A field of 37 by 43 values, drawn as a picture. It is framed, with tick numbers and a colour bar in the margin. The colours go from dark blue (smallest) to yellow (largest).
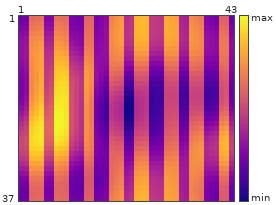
Stripes: upright, repeating 8 times. Ninth with the lowest average: centre. Ninth with the highest average: middle left.
